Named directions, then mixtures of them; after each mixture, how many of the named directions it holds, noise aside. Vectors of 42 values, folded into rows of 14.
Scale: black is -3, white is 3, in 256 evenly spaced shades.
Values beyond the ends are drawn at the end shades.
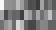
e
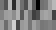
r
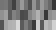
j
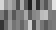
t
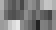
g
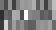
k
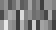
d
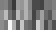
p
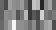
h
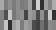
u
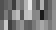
three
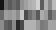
one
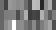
one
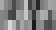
three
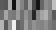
one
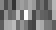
two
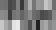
two
